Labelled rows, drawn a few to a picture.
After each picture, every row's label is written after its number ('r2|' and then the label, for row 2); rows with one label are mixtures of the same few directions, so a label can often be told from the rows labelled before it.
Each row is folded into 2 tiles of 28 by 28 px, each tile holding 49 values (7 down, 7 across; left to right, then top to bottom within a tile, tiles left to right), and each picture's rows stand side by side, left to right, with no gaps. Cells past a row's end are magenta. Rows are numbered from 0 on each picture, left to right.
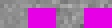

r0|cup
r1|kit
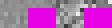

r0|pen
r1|cup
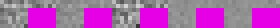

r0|kit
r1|kit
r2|kit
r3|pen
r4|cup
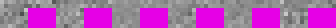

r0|cup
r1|cup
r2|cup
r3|cup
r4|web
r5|pen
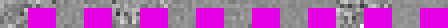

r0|cup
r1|cup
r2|pen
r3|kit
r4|kit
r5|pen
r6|kit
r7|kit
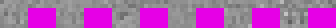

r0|pen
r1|pen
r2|web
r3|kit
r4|kit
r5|pen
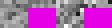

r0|web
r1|cup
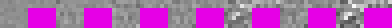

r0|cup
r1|pen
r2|kit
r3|kit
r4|web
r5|kit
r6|web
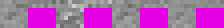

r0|web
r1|web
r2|web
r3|web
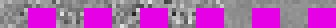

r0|cup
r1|pen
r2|cup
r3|pen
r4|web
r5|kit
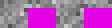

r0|cup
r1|cup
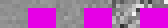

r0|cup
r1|cup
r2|cup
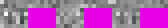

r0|pen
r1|cup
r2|pen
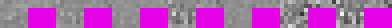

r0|web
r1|pen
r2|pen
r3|pen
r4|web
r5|cup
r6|pen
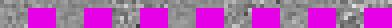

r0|kit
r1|web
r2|kit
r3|web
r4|cup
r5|web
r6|web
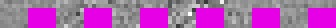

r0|kit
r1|cup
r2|kit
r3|cup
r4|pen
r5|kit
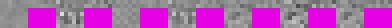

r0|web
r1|pen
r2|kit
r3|pen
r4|web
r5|web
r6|web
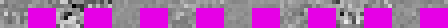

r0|pen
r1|web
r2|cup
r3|web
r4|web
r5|cup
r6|pen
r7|cup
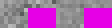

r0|cup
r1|kit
